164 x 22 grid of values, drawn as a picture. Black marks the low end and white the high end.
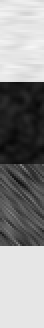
It is made of 4 by 1 panels. Panel 1,1: very high, streaked across, faint in contrast. Panel 2,1: very low, blotchy, faint in contrast. Panel 3,1: low, slanting down to the right. Panel 4,1: very high, flat.
